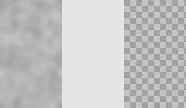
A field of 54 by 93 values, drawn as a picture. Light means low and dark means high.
It is made of 1 by 3 panels. Panel 1,1: low, blotchy, faint in contrast. Panel 1,2: very low, flat. Panel 1,3: low, checkered.
